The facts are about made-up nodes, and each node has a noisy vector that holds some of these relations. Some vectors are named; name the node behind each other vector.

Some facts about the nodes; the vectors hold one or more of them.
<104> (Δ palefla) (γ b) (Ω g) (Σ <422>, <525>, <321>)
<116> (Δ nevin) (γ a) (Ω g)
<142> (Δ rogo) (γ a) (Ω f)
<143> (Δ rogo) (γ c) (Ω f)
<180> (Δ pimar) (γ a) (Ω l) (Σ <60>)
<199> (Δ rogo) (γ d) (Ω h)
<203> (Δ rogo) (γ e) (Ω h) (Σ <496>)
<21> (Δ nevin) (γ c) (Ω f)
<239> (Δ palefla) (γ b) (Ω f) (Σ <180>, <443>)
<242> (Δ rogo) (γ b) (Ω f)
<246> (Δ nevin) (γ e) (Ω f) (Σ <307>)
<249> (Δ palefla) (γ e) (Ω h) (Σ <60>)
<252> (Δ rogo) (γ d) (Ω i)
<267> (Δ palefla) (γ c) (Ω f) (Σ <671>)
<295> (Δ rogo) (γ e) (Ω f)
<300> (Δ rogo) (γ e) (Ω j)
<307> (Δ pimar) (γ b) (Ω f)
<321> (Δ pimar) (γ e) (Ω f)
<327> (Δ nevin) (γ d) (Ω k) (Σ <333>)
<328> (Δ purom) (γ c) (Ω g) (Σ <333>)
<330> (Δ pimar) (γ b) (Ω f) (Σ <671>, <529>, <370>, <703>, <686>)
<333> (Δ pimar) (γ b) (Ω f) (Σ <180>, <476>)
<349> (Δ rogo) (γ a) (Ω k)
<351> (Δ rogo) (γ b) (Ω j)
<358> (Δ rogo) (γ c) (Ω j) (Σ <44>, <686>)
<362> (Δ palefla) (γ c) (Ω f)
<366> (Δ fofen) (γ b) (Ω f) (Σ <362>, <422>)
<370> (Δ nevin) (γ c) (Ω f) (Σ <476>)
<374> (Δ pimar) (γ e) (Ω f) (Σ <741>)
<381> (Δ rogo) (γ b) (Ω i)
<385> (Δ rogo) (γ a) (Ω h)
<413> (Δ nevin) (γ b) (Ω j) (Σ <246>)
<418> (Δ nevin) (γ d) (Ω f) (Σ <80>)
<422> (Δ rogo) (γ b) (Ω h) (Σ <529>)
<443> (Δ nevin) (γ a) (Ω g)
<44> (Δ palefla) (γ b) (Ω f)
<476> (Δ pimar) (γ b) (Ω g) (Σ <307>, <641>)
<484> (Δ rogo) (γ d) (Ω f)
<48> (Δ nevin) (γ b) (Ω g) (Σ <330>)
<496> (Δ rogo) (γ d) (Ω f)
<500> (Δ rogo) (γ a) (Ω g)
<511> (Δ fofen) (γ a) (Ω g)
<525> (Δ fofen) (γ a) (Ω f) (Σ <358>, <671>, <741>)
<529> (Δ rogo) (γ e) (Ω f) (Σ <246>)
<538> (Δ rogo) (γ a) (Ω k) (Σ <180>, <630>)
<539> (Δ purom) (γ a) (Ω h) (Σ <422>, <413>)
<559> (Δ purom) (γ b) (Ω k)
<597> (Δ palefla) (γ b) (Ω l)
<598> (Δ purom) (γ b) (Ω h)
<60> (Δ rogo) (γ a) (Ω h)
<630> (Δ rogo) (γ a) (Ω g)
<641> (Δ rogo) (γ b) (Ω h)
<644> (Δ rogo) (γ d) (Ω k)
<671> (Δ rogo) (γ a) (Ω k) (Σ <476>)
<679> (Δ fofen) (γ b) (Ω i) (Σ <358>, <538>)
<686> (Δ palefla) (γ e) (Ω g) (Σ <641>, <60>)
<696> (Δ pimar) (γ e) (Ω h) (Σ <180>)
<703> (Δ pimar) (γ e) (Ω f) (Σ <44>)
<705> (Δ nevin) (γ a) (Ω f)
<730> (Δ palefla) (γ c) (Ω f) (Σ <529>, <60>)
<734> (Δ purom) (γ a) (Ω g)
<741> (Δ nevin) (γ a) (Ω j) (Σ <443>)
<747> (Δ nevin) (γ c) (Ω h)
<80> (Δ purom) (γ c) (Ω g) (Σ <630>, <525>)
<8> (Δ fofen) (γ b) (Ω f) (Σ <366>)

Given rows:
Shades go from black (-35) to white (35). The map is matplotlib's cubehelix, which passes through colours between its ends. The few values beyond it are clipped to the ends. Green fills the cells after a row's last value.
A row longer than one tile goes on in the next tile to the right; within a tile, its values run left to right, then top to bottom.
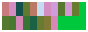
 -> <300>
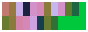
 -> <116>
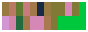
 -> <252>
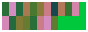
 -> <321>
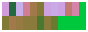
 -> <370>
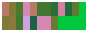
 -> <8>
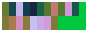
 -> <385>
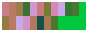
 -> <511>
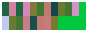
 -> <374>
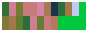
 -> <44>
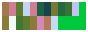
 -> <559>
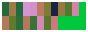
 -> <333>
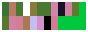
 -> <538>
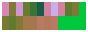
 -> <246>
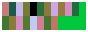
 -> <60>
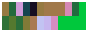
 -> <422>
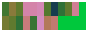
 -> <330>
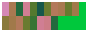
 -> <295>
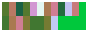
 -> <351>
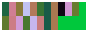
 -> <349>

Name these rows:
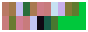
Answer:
<443>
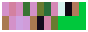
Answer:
<734>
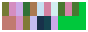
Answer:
<741>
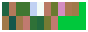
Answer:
<476>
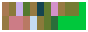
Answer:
<705>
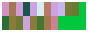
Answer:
<48>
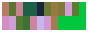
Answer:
<199>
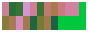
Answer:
<143>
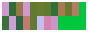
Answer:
<679>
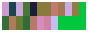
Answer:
<641>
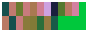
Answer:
<362>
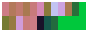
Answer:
<630>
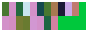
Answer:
<644>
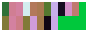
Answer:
<671>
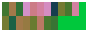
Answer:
<730>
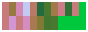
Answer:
<525>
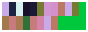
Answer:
<747>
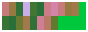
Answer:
<529>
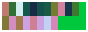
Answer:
<539>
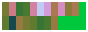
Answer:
<686>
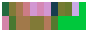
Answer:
<267>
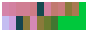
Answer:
<418>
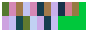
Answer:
<327>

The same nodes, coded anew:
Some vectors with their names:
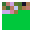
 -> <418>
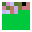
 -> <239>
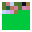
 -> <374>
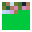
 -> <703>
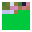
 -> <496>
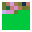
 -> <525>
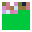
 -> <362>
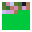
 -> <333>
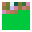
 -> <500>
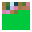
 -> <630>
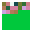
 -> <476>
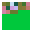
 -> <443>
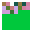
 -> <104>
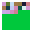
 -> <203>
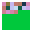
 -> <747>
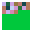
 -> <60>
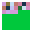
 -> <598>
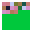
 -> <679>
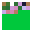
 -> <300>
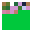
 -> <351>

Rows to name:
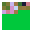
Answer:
<705>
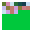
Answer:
<597>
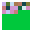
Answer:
<422>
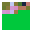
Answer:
<142>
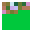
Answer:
<116>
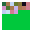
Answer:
<44>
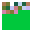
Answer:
<559>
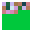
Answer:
<385>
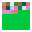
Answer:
<381>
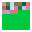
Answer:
<252>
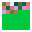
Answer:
<48>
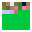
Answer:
<529>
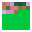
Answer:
<180>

